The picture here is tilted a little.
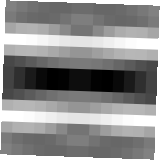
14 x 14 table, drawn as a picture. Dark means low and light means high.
The grain runs across in streaks. Overall the values sit about 50% of the way up the scale. There is no overall slope. It mirrors both left to right and top to bottom.
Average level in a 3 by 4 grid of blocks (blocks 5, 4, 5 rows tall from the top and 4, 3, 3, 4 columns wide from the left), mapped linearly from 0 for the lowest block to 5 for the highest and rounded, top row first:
5445
0000
5445
